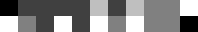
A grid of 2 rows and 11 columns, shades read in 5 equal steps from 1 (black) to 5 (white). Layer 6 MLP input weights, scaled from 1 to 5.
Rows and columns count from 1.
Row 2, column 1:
5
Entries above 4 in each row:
1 4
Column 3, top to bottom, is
2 2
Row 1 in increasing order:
1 2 2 2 2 2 3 3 4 4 5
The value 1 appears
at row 1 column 1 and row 2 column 11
